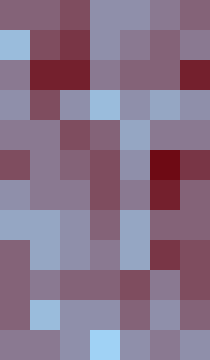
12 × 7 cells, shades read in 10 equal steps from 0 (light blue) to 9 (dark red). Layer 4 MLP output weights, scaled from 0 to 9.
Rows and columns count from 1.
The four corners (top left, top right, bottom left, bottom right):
5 5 4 3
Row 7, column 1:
3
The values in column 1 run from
1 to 6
